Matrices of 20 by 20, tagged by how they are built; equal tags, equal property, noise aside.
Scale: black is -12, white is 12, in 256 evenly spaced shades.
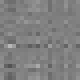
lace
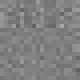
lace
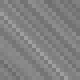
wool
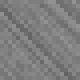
wool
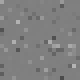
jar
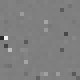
jar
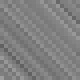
wool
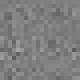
lace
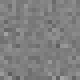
lace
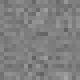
lace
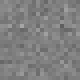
lace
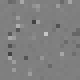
jar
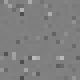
jar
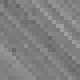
wool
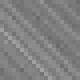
wool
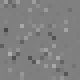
jar
